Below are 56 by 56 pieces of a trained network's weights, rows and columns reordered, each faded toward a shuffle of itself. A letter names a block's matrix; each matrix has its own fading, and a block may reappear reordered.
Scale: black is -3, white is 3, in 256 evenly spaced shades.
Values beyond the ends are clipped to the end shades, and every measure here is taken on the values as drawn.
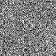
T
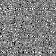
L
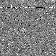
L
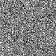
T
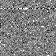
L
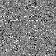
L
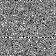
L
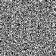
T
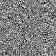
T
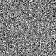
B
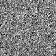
B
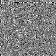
L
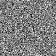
B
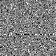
L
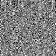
T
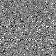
L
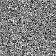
T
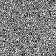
B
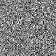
T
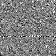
L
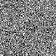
T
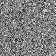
T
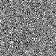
T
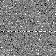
L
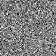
T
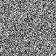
B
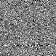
L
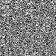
T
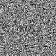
B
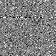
L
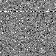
L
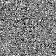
T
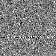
L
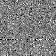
L
